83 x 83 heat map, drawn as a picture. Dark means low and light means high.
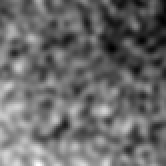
Slope: up to the bottom left. Grain: blotchy. Ninth with the highest average: bottom left. Lone odd cells: none. Ninth with the lowest average: top right.
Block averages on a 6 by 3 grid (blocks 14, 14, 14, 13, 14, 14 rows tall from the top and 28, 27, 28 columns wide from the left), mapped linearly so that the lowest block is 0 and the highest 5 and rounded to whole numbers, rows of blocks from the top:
220
310
321
432
433
543
